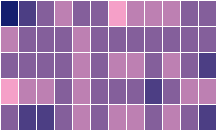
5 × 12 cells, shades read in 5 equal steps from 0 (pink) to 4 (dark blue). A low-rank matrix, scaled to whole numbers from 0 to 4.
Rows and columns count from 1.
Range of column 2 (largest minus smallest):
2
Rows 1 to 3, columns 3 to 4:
2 1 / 2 2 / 2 2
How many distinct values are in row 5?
3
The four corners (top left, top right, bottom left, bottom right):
4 2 2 3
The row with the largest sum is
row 5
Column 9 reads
1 2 2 3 2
